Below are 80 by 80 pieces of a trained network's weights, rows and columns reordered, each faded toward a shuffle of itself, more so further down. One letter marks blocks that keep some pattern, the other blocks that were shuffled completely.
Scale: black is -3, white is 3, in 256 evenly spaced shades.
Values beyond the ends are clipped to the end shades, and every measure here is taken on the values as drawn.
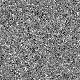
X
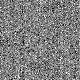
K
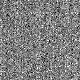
K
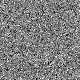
X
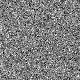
X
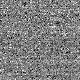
K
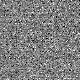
K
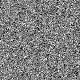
X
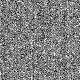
K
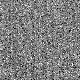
K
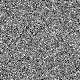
X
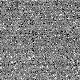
K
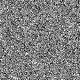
X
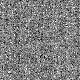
K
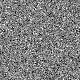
X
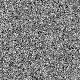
X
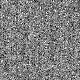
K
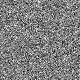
K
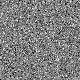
X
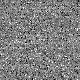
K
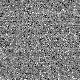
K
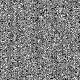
K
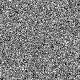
K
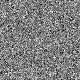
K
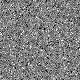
X
